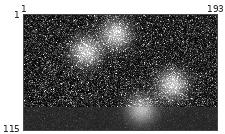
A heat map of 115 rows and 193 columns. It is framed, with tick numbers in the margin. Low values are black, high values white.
A horizontal seam about 80% of the way down splits the table, and the bottom part is calmer. The values are skewed, with a long tail toward high values. The halves do not mirror each other. There is no overall slope. There are four bumps. There are no regular stripes.
